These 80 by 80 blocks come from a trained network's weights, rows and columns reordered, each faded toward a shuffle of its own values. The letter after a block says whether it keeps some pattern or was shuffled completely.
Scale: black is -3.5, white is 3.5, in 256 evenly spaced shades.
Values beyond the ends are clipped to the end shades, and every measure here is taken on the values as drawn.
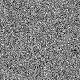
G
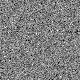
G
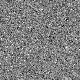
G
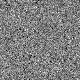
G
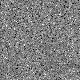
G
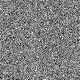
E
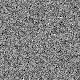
G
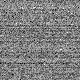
E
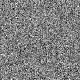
E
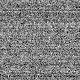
E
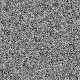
G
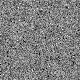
G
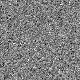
E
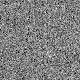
G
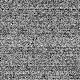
E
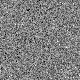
G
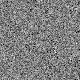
G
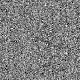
E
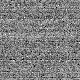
E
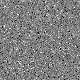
G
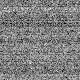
E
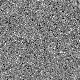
G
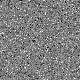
G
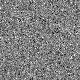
G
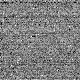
E
